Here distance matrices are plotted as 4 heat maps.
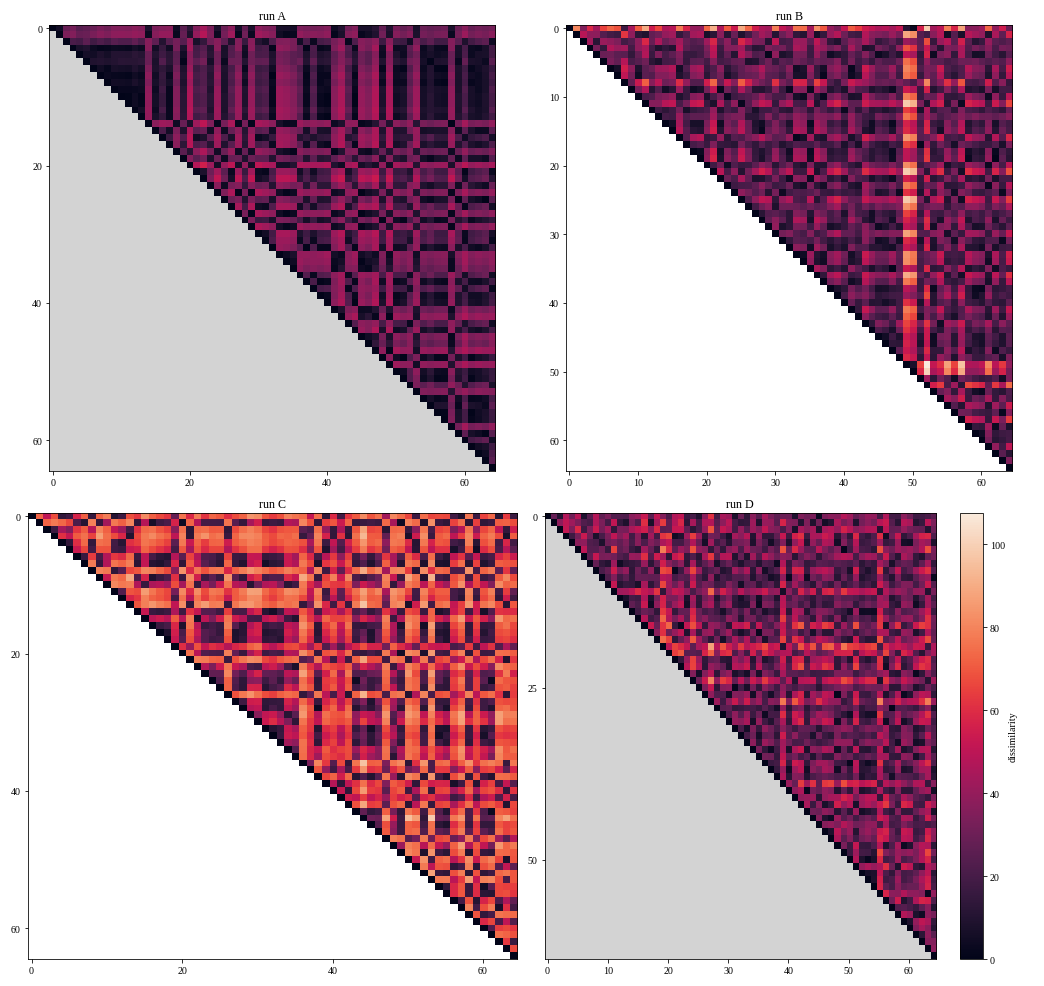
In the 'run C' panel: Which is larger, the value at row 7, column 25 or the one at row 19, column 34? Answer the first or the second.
the second
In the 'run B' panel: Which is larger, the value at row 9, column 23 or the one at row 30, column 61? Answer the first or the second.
the first
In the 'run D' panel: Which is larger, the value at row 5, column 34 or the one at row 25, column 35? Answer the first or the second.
the first
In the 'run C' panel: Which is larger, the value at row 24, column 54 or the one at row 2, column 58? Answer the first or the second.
the second
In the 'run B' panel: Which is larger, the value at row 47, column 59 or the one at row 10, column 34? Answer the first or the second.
the first
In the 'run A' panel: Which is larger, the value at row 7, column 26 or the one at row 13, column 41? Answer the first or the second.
the second
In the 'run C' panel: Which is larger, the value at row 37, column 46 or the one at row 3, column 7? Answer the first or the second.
the second
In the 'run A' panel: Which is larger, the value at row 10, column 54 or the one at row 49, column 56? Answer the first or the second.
the second
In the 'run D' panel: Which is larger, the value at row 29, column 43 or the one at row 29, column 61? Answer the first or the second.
the second
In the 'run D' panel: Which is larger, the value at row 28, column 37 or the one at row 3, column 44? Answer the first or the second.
the second
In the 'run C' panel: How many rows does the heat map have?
65
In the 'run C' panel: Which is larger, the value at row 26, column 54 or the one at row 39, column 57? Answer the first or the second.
the first
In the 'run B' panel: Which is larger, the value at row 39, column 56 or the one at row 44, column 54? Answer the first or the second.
the first
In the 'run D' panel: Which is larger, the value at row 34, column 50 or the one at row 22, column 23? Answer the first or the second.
the second
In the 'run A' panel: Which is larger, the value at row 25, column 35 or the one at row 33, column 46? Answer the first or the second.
the first
